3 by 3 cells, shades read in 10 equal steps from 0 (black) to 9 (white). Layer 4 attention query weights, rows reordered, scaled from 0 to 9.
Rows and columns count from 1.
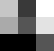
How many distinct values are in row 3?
2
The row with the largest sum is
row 1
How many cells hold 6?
1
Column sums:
13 5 20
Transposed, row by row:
7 6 0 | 2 3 0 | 9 8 3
